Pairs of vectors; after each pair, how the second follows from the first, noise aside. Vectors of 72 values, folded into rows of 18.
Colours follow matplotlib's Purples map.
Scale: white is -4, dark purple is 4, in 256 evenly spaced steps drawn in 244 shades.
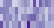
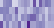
copied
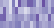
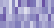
copied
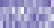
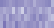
shrunk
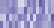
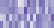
copied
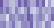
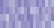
shrunk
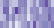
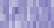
shrunk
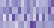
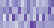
copied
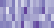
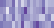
copied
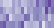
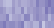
shrunk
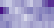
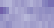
shrunk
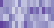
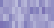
shrunk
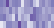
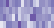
copied
